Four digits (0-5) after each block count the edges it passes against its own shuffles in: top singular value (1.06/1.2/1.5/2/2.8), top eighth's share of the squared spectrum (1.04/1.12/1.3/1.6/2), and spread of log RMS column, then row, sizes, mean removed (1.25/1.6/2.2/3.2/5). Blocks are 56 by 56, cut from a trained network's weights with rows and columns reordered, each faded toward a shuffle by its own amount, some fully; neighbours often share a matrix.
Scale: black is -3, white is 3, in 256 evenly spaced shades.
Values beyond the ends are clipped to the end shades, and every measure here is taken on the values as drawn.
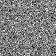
0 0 0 0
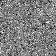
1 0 0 0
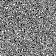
0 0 0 0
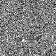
2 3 1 1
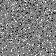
0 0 0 0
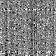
3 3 0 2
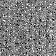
2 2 0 1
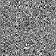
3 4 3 1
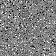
0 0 0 0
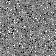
0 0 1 0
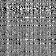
4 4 1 4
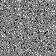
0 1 0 1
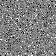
0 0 0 0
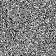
1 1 0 0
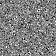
0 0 0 0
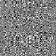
3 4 3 2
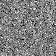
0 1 0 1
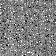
1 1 0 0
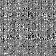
3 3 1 3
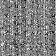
3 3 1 3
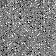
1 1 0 0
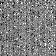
3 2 0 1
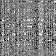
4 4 1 3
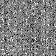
3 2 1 1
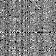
3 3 0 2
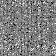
2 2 0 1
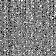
3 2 0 2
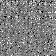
2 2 0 2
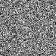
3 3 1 0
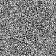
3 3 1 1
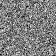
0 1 0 0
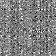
3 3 0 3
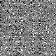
2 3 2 0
